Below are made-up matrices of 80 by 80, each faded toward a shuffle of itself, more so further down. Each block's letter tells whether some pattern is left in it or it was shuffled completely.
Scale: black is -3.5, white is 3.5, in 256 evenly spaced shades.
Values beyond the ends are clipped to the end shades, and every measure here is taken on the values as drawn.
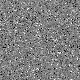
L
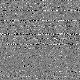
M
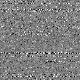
M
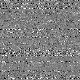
M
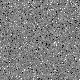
L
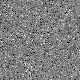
L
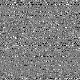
M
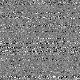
M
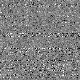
M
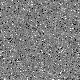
L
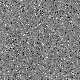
L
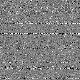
M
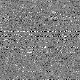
M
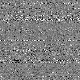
M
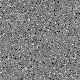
L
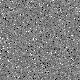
L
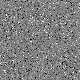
L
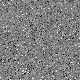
L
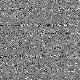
M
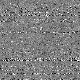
M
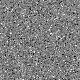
L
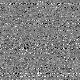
M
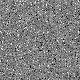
L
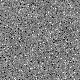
L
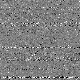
M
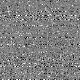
M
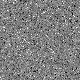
L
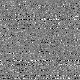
M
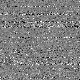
M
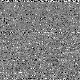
M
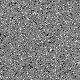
L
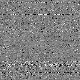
M
